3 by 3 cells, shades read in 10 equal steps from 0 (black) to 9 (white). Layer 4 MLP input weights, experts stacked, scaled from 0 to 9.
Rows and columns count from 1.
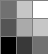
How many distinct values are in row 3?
3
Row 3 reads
0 2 4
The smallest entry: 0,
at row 3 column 1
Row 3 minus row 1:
-4 -5 -5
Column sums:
7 15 20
